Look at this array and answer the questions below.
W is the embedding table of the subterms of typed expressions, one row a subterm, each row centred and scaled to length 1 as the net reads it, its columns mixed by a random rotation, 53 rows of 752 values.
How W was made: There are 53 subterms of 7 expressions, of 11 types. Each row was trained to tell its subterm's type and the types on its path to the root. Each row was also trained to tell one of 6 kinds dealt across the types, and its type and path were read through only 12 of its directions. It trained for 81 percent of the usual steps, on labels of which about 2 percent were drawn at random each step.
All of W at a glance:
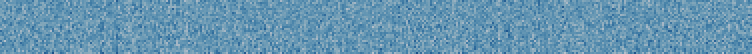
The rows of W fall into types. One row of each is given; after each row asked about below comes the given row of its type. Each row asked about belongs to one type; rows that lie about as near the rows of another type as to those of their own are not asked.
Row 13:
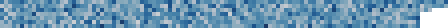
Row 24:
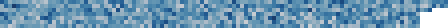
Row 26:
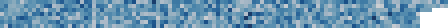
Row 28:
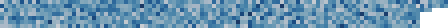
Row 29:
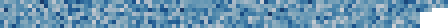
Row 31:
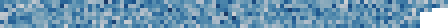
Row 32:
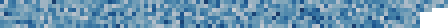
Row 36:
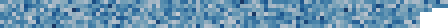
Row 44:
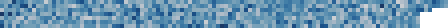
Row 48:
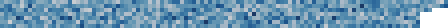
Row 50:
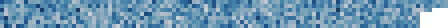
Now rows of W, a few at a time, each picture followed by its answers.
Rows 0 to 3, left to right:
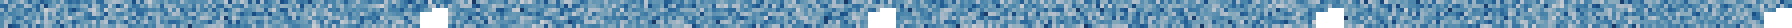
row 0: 29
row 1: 31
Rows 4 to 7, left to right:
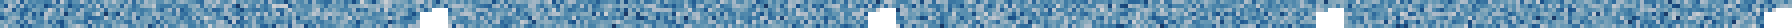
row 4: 36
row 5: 31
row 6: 50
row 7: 31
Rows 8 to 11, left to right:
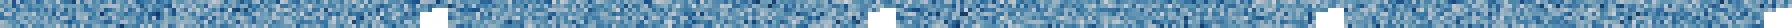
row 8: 44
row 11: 32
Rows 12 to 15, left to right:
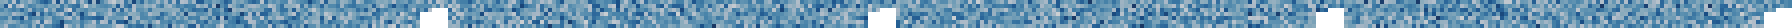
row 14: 26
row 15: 28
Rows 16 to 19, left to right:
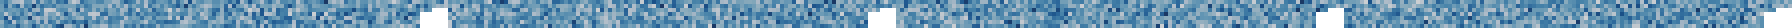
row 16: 50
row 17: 32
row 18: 29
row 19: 50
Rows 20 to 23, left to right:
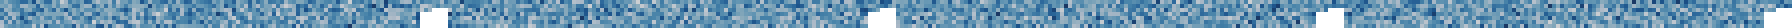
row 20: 13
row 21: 44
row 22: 44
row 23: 24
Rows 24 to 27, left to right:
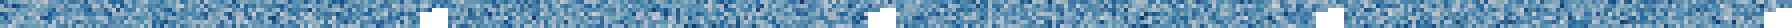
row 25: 26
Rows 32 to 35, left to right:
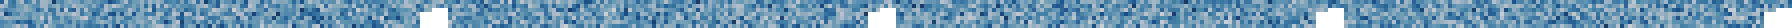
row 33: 31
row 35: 48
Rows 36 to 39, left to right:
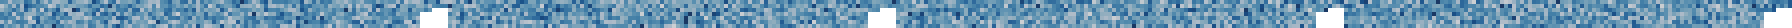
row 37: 28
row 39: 28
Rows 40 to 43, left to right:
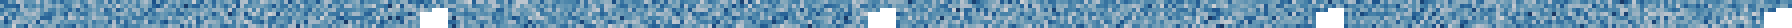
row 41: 50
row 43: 48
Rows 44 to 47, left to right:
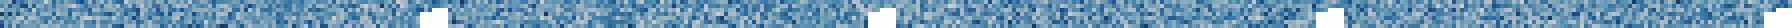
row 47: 24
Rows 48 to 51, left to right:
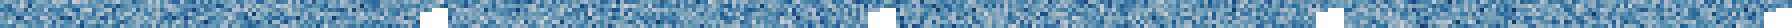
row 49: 29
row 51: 29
